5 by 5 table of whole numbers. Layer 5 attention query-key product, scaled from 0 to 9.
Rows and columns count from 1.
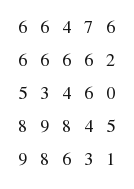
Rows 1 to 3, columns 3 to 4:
4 7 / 6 6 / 4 6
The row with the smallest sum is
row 3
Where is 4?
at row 1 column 3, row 3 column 3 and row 4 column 4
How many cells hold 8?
3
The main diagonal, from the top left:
6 6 4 4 1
